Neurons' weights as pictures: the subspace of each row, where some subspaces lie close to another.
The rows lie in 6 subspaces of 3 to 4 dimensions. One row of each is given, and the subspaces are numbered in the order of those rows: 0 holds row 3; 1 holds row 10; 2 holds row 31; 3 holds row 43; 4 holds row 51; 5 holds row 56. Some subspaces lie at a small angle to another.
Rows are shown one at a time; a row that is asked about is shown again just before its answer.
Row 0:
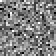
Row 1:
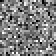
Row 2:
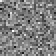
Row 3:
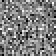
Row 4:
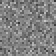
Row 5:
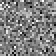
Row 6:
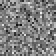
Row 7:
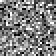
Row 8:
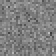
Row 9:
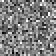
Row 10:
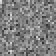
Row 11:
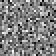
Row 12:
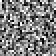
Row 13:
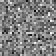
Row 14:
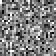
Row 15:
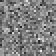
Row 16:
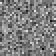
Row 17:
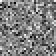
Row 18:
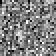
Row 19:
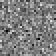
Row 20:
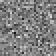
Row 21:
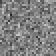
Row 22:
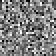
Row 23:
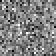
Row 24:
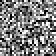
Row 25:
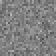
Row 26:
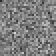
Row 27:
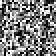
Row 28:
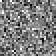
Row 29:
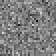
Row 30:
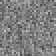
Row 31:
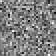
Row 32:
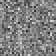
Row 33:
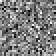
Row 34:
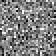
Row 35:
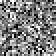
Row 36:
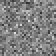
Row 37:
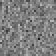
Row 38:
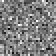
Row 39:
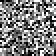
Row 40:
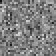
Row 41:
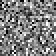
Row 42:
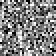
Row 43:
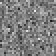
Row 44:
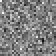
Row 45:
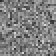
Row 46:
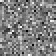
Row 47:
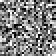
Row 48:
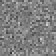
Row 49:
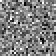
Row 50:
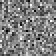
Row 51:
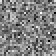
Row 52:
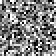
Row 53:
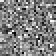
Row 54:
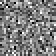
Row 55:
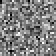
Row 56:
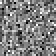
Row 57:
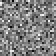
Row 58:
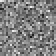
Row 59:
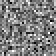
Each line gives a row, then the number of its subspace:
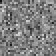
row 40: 1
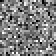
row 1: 0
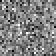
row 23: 0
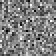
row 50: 3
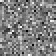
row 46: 3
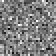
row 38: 0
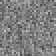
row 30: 3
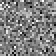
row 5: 2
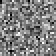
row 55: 1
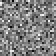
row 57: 1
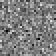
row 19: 3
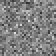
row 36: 4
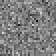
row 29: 0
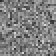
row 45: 2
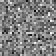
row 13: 0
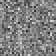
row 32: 3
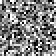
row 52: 4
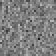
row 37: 3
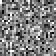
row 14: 1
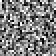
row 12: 4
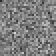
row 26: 2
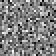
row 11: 4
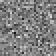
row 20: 2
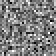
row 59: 0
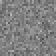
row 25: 1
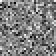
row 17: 1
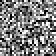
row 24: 1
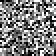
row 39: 1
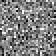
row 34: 0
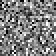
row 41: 2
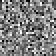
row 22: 0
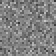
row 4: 1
